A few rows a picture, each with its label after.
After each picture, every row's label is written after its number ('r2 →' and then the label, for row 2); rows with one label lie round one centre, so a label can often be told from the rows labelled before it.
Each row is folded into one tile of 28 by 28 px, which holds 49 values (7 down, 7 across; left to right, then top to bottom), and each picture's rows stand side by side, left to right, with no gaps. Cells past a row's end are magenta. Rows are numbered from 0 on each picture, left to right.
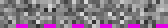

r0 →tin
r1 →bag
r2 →tin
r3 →tin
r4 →bag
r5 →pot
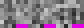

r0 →pot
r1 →pot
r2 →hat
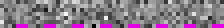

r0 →pot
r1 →bag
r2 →bag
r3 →hat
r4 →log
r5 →log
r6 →tin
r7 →log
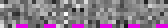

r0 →hat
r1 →log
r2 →bag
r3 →pot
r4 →pot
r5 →log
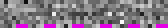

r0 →log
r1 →tin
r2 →hat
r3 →tin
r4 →bag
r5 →hat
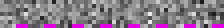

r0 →tin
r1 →log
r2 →pot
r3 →bag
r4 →pot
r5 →bag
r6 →tin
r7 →hat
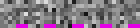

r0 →tin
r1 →bag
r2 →pot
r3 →hat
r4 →tin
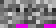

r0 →bag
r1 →bag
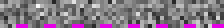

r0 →hat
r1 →log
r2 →bag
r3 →log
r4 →tin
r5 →hat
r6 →log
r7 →hat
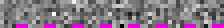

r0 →pot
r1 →tin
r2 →bag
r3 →tin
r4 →hat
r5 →bag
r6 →pot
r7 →hat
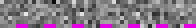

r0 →tin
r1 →log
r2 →tin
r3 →pot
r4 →tin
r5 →hat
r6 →log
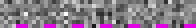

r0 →tin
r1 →tin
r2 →bag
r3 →hat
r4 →pot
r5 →log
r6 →pot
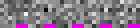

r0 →tin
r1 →bag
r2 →log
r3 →bag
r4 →bag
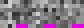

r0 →hat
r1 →bag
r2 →log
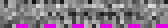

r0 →log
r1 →log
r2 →hat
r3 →hat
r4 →hat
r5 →log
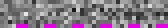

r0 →tin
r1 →log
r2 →bag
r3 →bag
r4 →hat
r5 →hat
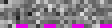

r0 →hat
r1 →bag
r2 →tin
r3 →tin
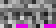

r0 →hat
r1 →hat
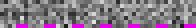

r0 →hat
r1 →tin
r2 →hat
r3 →bag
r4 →log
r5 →log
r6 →pot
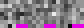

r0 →hat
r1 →tin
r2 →pot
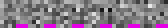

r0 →pot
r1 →bag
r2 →bag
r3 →bag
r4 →log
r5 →log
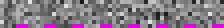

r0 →pot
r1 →tin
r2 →log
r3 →tin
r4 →bag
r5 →hat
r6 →log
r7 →log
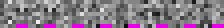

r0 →bag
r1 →bag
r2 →tin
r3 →pot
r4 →pot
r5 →hat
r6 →log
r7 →pot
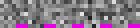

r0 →tin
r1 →pot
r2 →tin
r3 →hat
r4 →tin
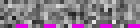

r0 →log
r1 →pot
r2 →hat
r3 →bag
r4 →pot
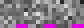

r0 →tin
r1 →bag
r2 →log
